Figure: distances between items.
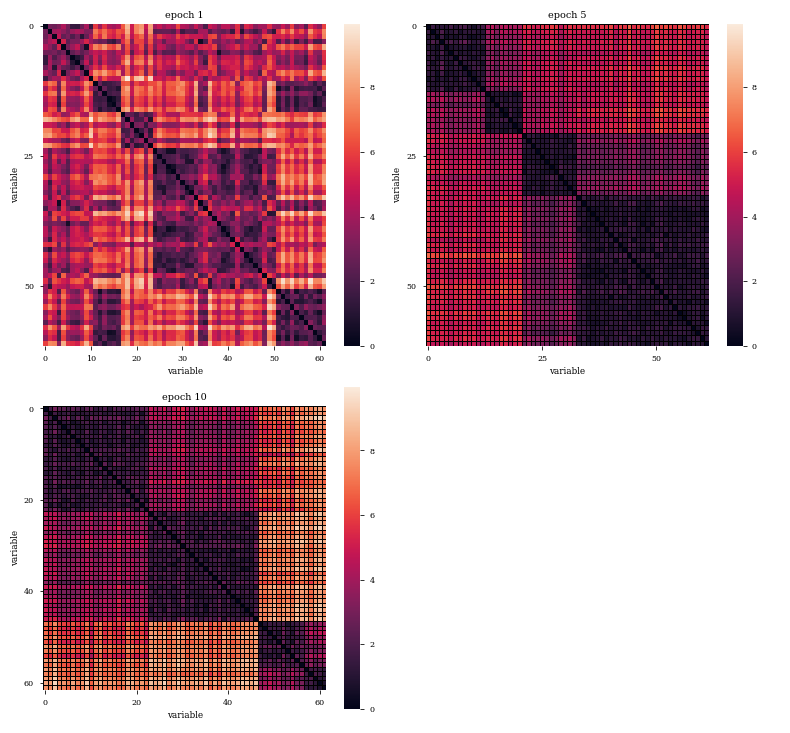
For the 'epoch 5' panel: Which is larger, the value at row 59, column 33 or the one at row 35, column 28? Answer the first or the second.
the second
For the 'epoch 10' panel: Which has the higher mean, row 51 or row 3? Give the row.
51
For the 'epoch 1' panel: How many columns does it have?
62
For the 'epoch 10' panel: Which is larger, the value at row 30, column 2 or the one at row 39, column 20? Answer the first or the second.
the first
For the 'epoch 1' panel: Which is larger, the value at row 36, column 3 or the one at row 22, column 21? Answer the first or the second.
the first
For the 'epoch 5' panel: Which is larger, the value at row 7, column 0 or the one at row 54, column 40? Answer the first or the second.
the first
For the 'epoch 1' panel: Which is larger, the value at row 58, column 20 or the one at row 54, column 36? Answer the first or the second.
the second
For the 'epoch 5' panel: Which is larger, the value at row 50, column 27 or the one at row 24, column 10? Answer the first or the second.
the second
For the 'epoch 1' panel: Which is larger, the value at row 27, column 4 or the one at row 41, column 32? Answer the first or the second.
the first
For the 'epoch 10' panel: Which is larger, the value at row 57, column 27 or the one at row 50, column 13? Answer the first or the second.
the first
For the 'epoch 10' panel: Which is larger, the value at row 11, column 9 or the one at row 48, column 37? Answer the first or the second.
the second
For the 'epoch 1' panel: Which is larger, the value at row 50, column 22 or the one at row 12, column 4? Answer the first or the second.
the second
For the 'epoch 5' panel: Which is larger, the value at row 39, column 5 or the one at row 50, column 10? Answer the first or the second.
the second
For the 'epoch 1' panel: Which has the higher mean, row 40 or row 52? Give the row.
52
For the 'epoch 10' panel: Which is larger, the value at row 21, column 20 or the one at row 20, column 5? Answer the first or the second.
the first
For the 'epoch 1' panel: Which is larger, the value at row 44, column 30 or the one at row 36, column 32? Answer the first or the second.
the second
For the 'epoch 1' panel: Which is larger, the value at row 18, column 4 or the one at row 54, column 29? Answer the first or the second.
the second
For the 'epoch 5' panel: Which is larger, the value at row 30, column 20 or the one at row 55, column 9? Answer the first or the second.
the second
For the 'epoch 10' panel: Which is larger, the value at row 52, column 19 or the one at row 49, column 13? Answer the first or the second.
the first
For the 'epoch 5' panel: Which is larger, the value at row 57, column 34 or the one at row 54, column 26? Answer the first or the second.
the second
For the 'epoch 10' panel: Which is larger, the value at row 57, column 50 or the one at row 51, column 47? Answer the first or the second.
the first
